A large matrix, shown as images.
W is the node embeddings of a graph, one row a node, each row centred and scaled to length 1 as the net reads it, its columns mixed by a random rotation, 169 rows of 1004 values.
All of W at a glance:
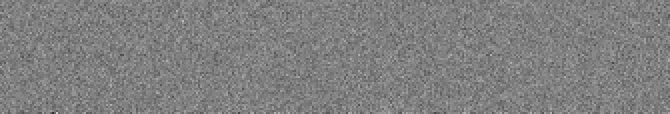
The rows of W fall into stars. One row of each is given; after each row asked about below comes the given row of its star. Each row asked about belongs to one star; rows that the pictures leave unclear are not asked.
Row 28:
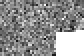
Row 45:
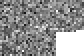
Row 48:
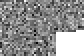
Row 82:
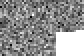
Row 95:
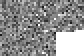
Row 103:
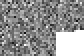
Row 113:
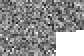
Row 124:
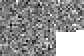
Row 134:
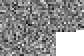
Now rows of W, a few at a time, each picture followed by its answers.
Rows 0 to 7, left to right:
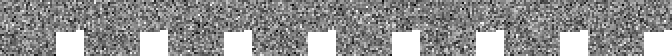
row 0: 103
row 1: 113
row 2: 134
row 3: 134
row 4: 28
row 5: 113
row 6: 28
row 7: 134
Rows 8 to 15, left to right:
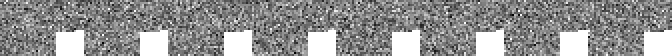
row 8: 28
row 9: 82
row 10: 45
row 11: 134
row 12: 134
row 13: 82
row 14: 113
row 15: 48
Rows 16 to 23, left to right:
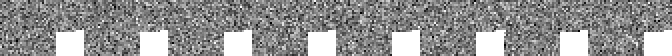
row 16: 113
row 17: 124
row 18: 28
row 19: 95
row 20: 28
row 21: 103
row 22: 48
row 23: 95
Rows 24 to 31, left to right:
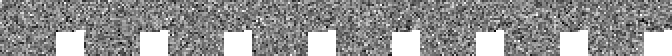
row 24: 95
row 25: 48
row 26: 48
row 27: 103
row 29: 134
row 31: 134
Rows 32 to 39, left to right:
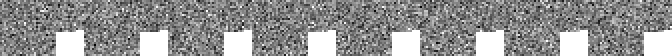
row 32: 113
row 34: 28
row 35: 113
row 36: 113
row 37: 82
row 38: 82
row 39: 28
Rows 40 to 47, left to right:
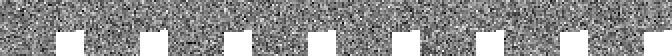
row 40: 113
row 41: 134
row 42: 95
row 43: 103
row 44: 95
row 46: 113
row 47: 113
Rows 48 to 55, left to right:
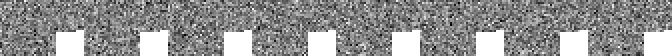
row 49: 45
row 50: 48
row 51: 134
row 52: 103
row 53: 48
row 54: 28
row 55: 103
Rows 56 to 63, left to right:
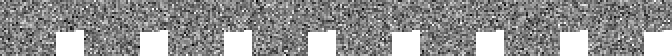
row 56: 28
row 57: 113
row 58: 124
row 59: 103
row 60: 124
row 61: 103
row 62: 113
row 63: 124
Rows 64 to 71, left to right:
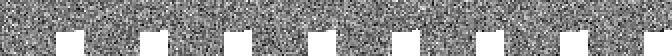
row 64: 103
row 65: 134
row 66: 48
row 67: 28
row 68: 134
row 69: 48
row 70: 103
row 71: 48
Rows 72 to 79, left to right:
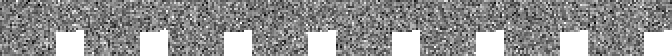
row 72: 124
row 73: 134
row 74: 48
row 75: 124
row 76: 48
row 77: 113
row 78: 113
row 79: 45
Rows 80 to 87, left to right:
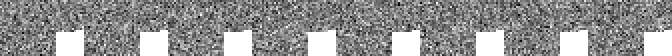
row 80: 95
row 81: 45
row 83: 82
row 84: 95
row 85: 45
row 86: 113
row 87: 124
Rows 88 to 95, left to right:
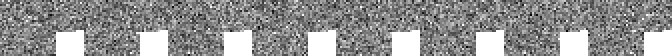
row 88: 103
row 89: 124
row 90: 113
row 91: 82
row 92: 82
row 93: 95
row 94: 134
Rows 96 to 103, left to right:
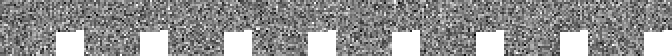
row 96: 45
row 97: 124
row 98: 134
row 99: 113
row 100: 134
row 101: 95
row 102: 103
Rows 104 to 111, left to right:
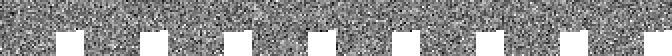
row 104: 124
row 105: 103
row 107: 48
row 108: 48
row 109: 124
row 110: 134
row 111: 124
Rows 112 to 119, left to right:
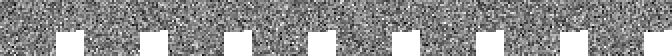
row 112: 113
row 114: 103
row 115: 95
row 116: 28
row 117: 95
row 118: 134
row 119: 45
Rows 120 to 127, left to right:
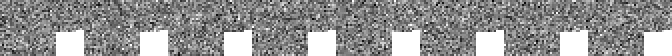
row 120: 82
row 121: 82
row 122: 95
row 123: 113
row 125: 48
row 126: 124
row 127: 28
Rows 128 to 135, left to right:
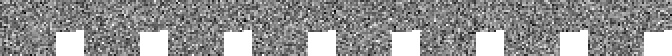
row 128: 45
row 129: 28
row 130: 103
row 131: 45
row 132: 82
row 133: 48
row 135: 48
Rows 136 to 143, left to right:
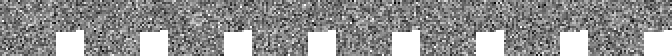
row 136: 28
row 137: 124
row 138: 28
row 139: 82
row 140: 95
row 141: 95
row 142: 134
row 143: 28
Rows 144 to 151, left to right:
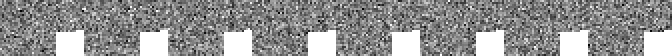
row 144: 124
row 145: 134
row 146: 134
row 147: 95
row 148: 124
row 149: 45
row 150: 124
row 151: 48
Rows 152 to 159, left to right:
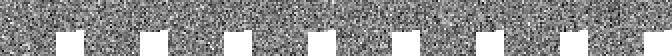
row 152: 103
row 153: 48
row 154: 48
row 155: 82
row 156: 124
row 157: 95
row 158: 95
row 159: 124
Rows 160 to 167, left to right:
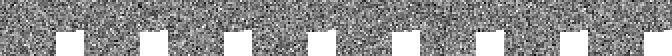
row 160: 103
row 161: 124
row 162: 82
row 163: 82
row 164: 124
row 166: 45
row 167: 95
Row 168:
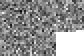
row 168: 124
